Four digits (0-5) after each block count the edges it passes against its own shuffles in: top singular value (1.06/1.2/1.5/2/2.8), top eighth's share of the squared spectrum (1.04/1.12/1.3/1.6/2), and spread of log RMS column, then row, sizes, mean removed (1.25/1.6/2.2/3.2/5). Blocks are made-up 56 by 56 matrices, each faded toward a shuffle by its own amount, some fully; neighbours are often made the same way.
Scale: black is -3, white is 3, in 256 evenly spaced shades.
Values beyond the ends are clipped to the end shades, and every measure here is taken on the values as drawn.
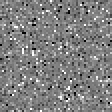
0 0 0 0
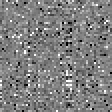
3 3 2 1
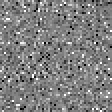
3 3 1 1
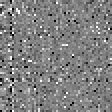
3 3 2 1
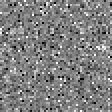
3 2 0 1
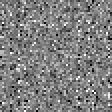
1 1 2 0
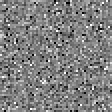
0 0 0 0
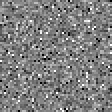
0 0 0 0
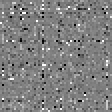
2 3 2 2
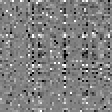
4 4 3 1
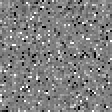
1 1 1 0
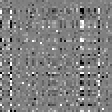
5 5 3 3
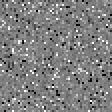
0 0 0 0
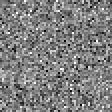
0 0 0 0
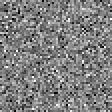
2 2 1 0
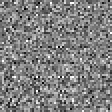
3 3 1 1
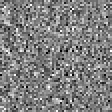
3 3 1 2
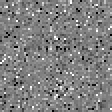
2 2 1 0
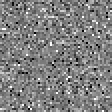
2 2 0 0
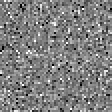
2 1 0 0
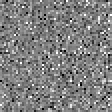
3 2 0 0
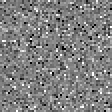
1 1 0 0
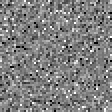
2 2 0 0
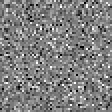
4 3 1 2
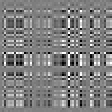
5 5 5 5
